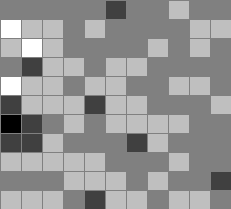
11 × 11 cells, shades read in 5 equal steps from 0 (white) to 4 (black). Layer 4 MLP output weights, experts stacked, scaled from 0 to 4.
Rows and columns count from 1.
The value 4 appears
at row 7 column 1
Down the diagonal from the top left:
2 1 1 1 1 1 1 1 1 2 2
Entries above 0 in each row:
11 10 10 11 10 11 11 11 11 11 11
